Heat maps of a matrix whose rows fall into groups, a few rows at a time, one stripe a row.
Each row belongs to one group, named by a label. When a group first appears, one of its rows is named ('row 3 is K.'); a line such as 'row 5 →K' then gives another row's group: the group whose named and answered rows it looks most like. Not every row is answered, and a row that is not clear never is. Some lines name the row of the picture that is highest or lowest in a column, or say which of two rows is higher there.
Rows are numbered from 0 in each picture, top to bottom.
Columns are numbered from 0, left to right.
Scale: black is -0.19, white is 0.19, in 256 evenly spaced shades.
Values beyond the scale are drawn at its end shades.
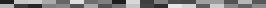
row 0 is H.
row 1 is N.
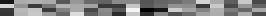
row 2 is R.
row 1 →N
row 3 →H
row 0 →H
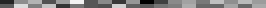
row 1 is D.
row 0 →R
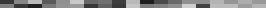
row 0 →R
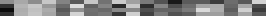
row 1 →H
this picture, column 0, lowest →2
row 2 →H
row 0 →D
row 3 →H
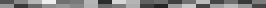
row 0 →D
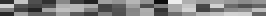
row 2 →N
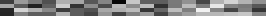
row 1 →N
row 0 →R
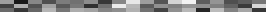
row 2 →N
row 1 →D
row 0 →N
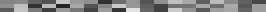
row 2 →R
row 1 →D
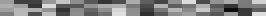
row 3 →D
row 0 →N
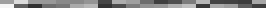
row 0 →D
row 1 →N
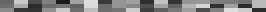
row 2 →N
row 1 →D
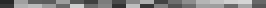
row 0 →R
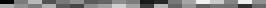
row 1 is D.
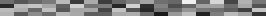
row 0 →N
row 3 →N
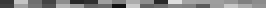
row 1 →R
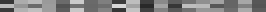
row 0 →H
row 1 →D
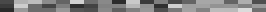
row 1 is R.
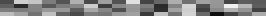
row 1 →N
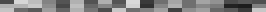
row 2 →D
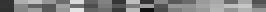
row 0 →H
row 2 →R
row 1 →R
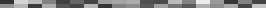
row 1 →D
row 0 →H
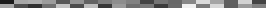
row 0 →H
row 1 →N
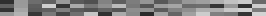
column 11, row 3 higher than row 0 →Yes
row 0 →R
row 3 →D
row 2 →R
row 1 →D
